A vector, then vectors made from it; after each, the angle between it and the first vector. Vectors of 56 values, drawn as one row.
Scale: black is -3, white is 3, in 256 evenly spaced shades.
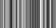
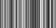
nearly parallel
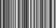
partly opposed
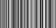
partly opposed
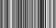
partly opposed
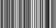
orthogonal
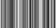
partly aligned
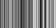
partly opposed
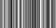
nearly parallel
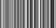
orthogonal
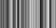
nearly opposite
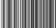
orthogonal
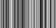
nearly opposite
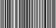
orthogonal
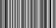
partly opposed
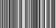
partly aligned
